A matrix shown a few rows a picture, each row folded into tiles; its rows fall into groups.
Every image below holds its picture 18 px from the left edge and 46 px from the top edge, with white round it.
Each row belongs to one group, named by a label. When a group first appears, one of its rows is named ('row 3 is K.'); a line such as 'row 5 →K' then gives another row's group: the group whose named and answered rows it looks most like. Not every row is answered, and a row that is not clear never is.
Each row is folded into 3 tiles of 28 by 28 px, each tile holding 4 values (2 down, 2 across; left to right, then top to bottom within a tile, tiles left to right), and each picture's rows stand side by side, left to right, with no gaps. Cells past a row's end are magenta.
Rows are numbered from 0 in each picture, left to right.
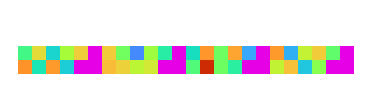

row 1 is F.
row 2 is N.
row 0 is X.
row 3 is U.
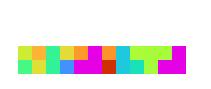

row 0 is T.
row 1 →U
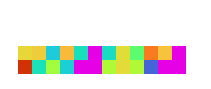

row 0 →X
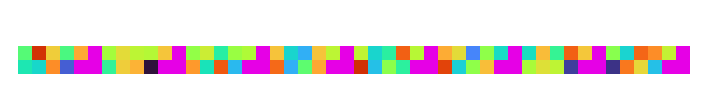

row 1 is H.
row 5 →F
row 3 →F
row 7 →H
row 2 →X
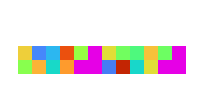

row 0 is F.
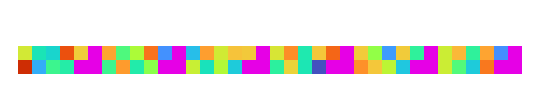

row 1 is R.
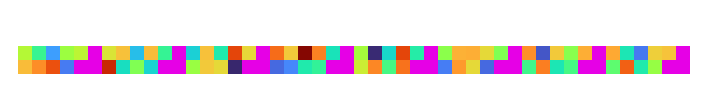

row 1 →X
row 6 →U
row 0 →X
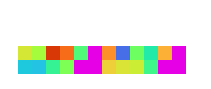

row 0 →R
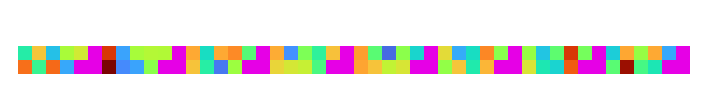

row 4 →F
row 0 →X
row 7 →N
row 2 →U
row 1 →U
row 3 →U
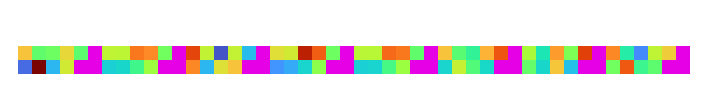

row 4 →R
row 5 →T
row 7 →T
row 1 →R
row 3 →R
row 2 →F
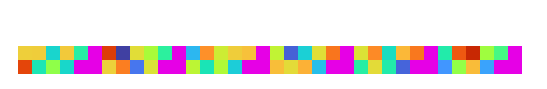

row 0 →X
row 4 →T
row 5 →H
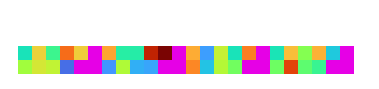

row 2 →U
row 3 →N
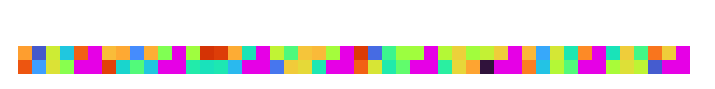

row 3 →H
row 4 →U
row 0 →U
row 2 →R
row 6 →U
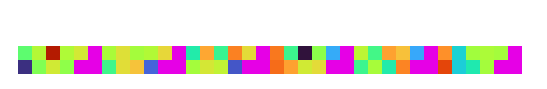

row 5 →U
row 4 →R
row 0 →H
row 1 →H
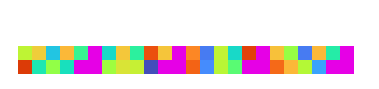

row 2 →U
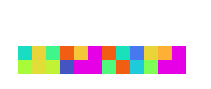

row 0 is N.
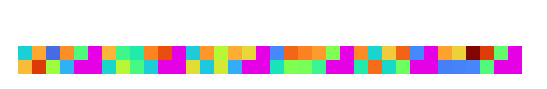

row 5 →R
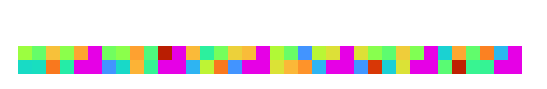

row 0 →H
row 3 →X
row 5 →N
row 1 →H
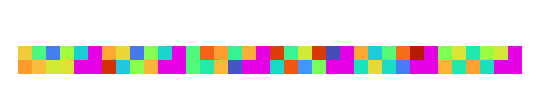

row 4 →T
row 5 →X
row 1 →F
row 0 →F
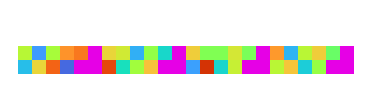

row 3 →U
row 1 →F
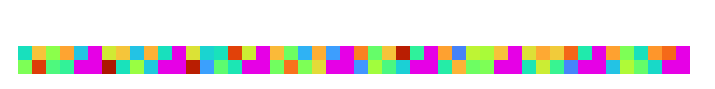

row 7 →T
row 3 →F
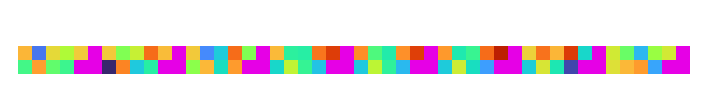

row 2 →F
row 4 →T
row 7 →X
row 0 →U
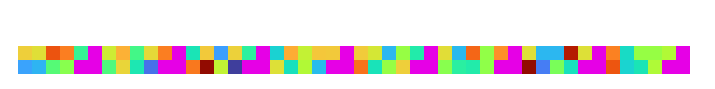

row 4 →F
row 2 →N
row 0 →R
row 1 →T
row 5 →U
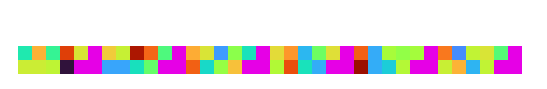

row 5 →U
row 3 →T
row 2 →F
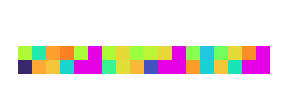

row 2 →X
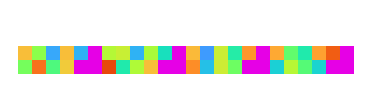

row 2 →U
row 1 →F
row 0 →F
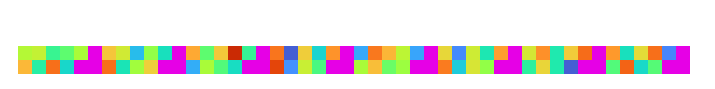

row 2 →R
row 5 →U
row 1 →F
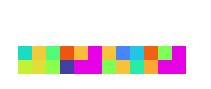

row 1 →F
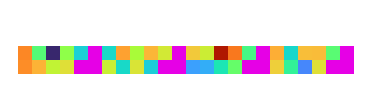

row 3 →U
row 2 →R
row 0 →F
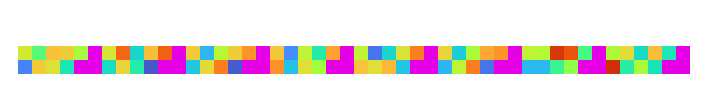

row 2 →H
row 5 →H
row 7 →X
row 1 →T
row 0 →H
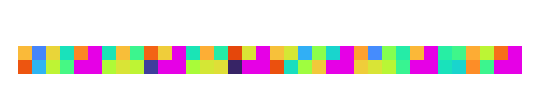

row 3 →F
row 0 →U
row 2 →N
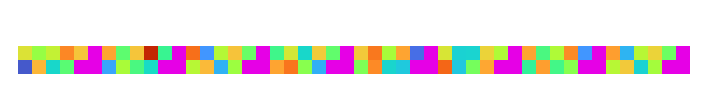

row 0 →T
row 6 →R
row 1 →R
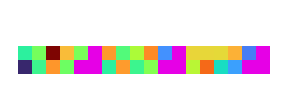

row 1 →R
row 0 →H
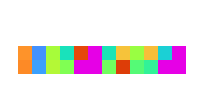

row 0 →U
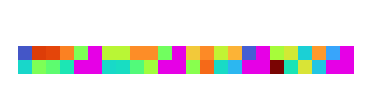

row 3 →X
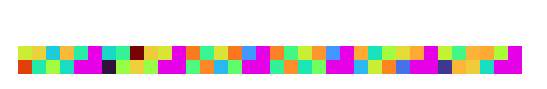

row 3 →R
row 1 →H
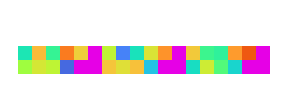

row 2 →T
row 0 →N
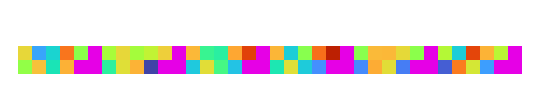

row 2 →T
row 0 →F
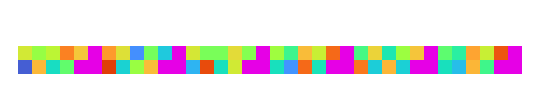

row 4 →X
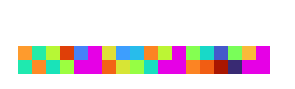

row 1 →X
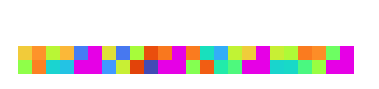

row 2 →T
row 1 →H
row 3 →R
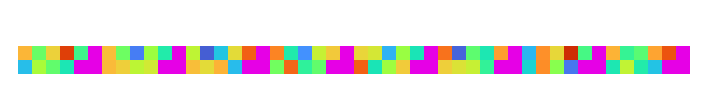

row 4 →F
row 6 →N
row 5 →U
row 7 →T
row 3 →T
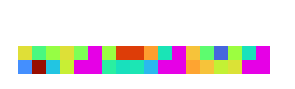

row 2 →F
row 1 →R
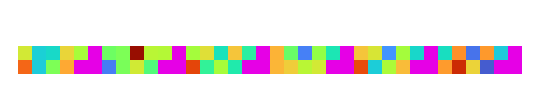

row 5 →N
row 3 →F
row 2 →X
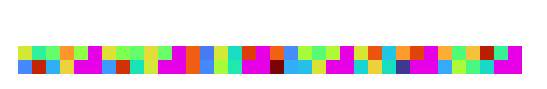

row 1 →T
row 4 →T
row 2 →U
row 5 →R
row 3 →U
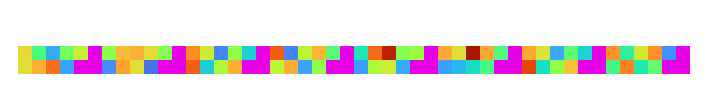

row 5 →R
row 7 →R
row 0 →X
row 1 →H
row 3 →U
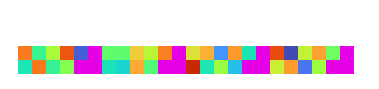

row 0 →R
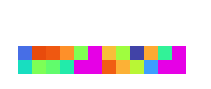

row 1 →X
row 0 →N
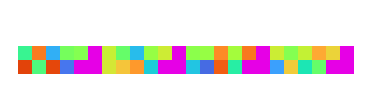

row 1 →X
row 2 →H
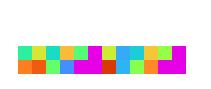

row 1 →F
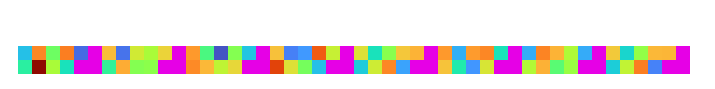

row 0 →N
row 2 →F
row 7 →H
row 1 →U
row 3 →X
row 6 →N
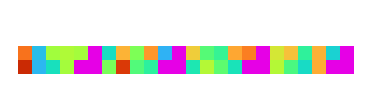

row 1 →N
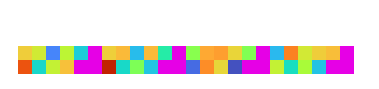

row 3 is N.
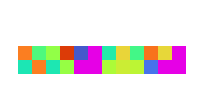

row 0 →R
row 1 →N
